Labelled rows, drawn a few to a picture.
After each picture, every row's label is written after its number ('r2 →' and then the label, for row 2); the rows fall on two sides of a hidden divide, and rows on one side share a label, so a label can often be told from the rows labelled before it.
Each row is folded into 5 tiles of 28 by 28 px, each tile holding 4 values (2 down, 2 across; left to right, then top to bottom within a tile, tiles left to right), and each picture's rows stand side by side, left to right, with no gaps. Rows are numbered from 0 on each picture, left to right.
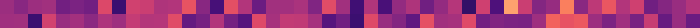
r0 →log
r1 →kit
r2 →kit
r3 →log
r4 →kit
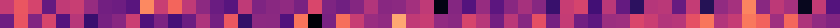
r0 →log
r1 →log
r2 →log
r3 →log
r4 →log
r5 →kit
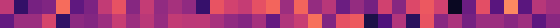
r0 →log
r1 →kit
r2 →kit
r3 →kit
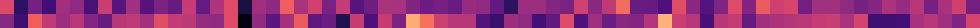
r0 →log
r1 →kit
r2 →log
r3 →kit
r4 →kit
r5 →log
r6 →log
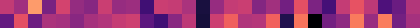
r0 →log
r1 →log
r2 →log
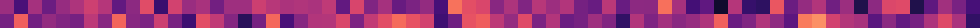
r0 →log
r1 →log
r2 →log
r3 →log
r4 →log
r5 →log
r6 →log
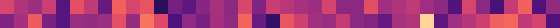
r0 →kit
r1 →log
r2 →kit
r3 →kit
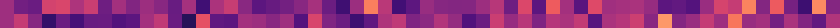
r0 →kit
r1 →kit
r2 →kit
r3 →log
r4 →log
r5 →kit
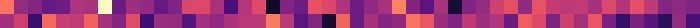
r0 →log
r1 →log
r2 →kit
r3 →kit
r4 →kit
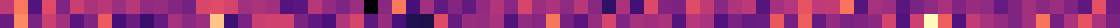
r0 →kit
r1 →log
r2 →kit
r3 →log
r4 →log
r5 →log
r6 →log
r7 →kit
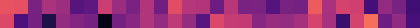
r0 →kit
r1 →log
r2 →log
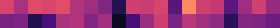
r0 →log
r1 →kit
